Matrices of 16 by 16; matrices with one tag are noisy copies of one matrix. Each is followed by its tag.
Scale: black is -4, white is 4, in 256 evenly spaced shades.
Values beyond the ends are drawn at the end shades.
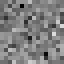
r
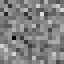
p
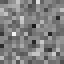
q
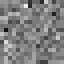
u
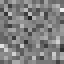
p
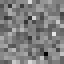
r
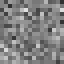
p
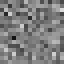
p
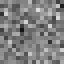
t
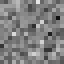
q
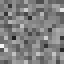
p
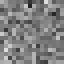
u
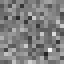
r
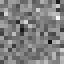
t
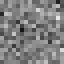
t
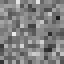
q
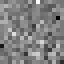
q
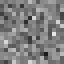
r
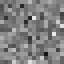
r
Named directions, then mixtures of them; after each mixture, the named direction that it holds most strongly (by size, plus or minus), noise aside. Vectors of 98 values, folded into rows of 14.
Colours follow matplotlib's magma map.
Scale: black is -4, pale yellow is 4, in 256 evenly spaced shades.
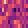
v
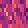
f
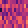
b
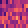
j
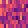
j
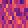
f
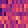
j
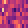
v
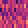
b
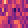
v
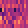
b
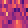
v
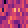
v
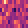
v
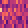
b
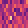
f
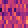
b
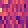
b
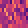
f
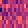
b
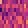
b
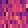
j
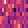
v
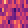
v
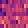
j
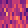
f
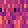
v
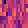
v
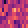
v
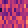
b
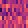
b
